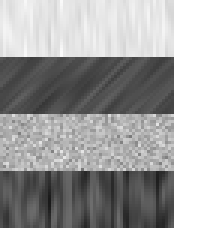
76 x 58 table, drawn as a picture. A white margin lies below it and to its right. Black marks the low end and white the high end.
It is made of 4 by 1 panels. Panel 1,1: very high, streaked downward, faint in contrast. Panel 2,1: low, slanting up to the right, faint in contrast. Panel 3,1: high, fine-grained. Panel 4,1: low, streaked downward.
